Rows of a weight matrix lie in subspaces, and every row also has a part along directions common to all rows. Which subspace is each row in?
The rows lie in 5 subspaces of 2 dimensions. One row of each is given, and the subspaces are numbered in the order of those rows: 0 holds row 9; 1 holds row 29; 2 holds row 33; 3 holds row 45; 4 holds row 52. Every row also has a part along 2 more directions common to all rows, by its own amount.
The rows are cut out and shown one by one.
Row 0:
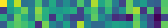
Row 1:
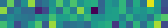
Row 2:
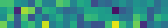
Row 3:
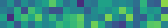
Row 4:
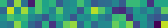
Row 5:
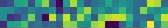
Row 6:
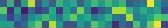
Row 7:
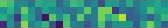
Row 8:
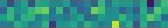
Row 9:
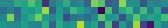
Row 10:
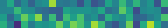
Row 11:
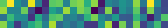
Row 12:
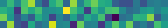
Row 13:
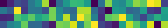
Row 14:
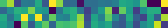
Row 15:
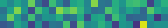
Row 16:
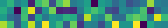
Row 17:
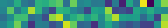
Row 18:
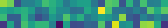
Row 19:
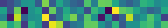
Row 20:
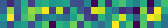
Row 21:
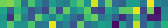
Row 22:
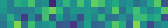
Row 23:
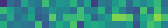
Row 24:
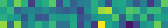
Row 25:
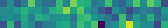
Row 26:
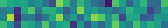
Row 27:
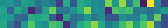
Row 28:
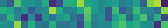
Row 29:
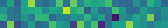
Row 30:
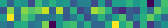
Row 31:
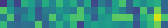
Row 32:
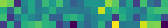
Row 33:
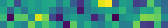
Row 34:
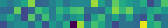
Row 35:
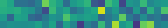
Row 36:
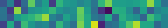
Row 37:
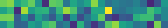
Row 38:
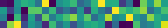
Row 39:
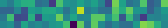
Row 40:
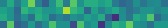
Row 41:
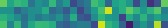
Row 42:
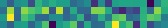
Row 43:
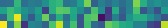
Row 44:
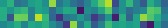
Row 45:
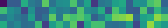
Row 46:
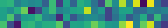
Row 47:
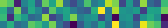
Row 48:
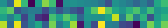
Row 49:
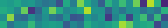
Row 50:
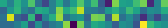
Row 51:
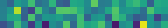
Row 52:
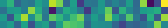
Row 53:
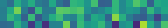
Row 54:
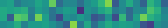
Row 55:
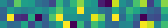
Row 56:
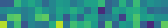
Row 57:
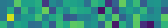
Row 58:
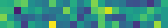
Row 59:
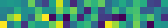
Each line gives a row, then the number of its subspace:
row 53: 2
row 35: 0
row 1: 3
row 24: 1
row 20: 3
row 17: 4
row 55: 2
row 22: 4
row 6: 3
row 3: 4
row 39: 2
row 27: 4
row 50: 2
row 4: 3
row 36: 1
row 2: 2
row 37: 1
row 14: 4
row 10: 4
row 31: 3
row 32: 0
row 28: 4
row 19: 0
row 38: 4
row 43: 0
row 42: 3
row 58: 1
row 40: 1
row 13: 1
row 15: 2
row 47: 0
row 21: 3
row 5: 0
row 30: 3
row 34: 2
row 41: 1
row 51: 2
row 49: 4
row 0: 3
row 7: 0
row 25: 1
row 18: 0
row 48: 1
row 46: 4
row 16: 2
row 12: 1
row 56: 0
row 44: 2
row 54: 2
